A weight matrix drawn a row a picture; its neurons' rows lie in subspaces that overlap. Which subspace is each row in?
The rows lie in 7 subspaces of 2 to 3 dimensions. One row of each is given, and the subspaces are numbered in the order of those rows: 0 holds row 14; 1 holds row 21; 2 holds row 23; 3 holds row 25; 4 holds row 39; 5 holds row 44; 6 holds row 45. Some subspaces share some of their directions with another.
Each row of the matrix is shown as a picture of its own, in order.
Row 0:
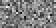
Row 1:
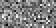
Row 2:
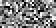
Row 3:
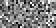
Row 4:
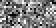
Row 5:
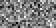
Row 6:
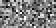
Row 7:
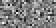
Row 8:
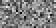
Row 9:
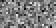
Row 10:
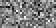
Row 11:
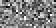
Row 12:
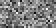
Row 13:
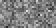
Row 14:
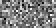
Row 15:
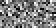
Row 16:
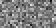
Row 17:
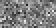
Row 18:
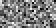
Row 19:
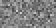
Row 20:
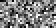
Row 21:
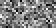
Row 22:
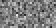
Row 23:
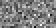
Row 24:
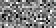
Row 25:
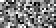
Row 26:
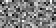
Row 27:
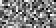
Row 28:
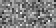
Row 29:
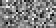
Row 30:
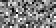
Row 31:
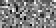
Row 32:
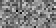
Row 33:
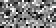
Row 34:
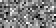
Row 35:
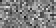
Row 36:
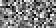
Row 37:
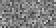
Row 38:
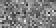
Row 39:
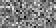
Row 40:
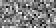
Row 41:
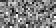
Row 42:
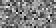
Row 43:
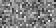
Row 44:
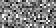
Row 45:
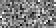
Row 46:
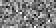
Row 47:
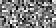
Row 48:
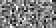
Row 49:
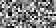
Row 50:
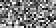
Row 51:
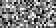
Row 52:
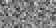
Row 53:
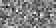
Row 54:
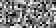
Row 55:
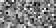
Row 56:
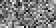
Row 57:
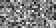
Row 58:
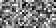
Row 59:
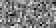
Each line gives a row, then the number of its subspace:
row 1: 5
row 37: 6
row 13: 1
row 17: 2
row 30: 3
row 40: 2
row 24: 5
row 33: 3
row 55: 3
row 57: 4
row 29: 6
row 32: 1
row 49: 0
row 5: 4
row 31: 0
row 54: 2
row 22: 3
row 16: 0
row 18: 4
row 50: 1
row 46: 2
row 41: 3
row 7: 2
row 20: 3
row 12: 1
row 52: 0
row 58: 1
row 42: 1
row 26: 0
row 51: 6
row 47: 0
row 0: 1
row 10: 4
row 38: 2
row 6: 4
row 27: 4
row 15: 0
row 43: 6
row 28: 6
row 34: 3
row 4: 2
